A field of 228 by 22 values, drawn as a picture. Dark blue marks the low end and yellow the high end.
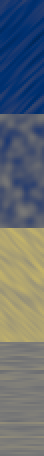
It is made of 4 by 1 panels. Panel 1,1: very low, slanting up to the right, faint in contrast. Panel 2,1: low, blotchy. Panel 3,1: high, slanting down to the right, faint in contrast. Panel 4,1: middling, streaked across, faint in contrast.
